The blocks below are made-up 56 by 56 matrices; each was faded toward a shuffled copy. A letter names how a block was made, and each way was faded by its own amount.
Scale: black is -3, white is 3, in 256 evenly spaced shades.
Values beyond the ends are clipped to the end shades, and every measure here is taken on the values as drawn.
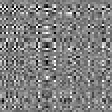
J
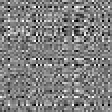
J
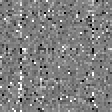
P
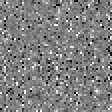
P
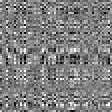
J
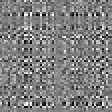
J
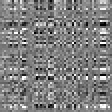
J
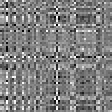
J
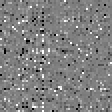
P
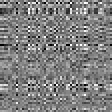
J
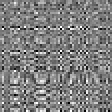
J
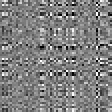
J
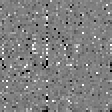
P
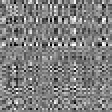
J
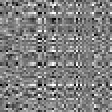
J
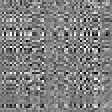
J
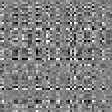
J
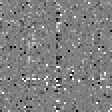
P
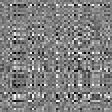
J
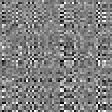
J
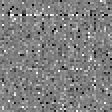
P
